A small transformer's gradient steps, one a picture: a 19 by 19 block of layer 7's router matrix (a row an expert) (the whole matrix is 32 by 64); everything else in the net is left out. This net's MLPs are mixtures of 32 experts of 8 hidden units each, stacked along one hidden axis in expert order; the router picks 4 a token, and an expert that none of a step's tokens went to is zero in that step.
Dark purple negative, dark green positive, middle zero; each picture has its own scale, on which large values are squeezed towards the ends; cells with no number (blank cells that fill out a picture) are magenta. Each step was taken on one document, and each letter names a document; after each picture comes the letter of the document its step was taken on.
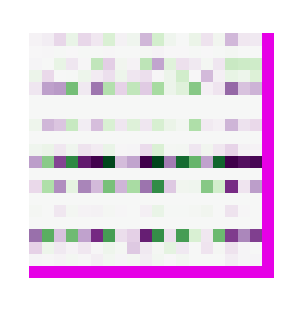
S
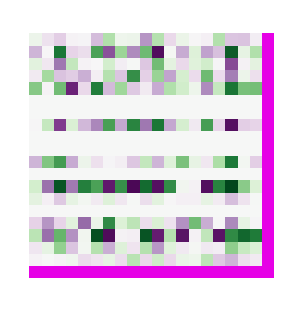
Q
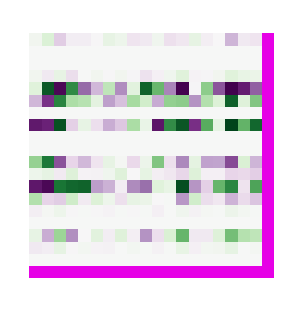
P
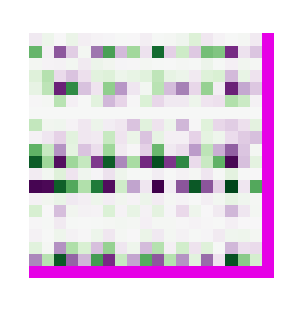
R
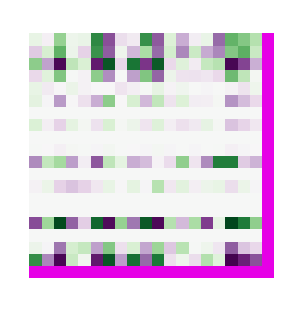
Q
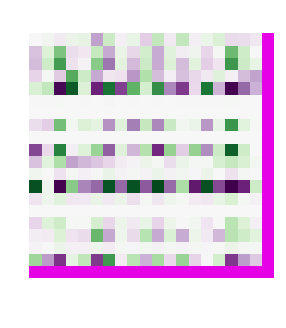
R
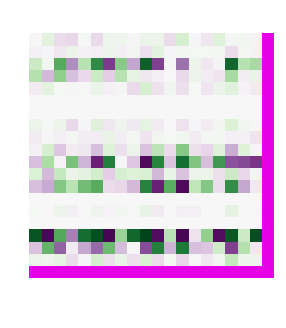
S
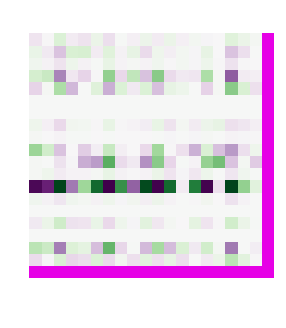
R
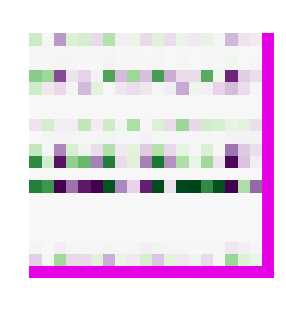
R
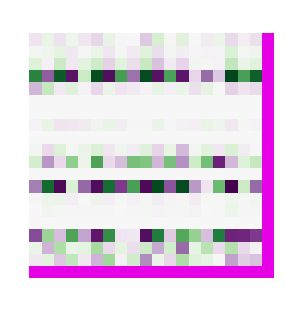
S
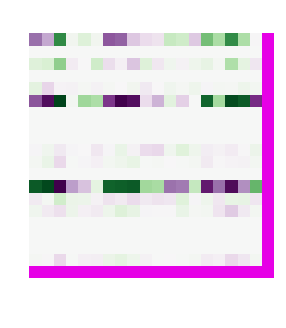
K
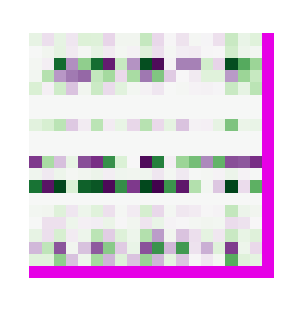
S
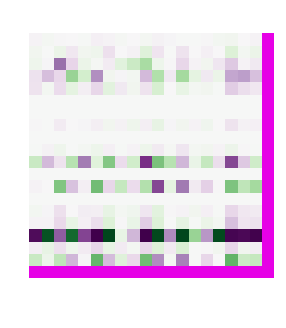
S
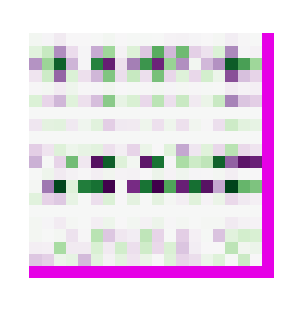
Q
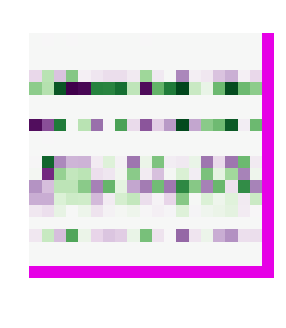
P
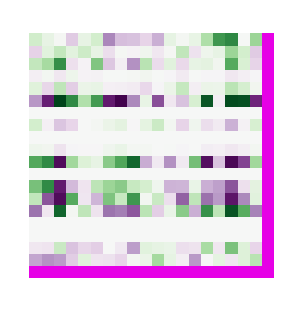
K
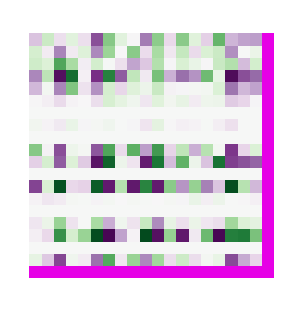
Q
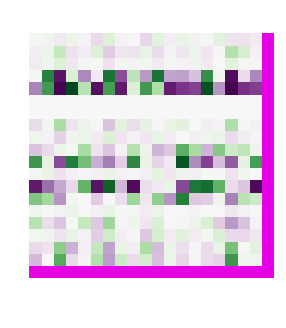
R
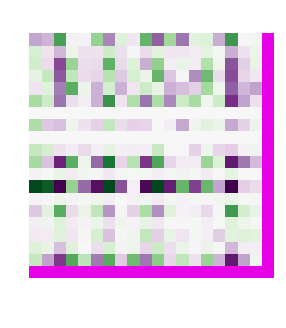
R
